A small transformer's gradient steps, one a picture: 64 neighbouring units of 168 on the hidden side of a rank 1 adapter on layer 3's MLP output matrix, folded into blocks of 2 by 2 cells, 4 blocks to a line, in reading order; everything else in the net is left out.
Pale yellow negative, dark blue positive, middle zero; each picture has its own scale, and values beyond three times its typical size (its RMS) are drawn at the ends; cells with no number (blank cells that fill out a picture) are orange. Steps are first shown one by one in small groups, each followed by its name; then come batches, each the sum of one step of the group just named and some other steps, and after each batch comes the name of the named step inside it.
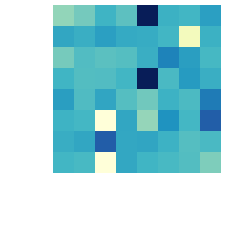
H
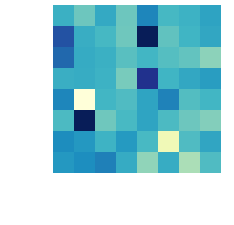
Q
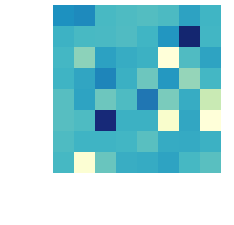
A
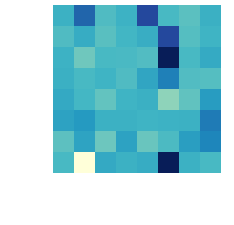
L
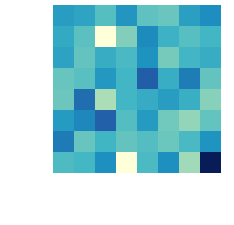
Q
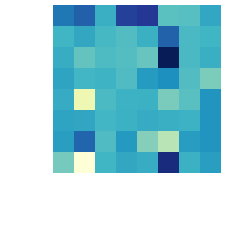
L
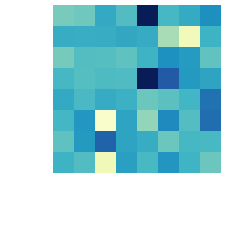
H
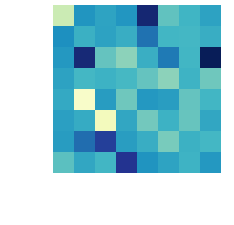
Q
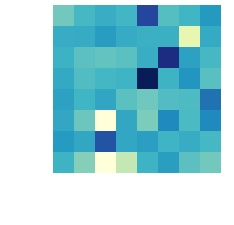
H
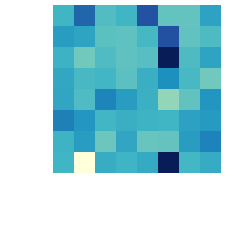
L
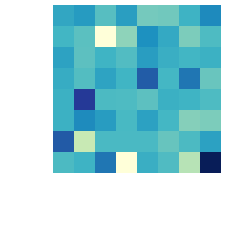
Q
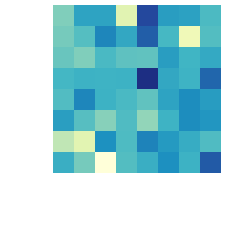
H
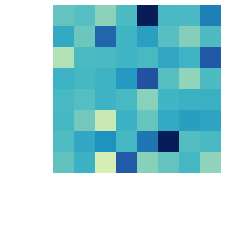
H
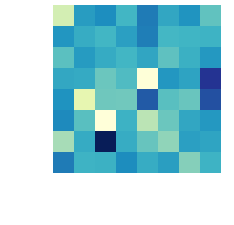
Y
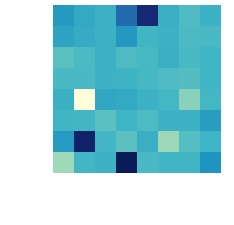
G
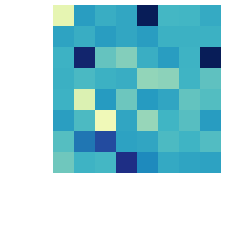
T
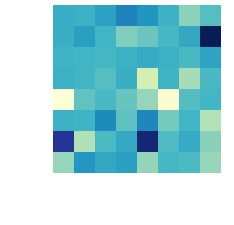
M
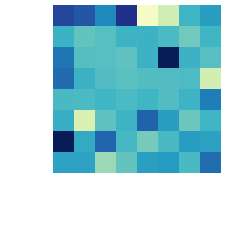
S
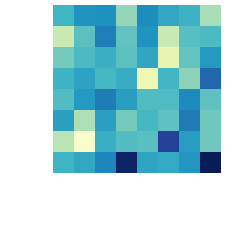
M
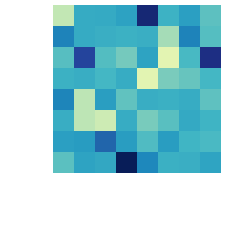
T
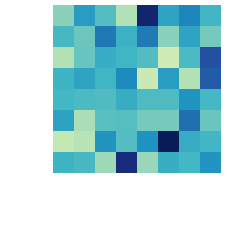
Y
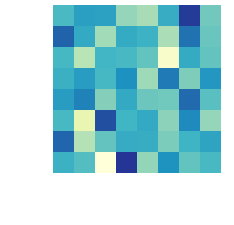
S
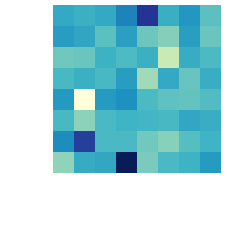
G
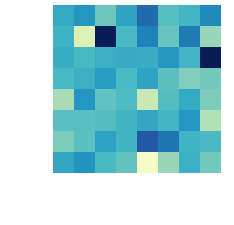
S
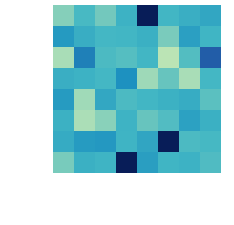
T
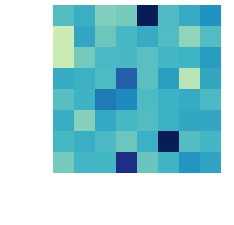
S
